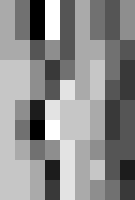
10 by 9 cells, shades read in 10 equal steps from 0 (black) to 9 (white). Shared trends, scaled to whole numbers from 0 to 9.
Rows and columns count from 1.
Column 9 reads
5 5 3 2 2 3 3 3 1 2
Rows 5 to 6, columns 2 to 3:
7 5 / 5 1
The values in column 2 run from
4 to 7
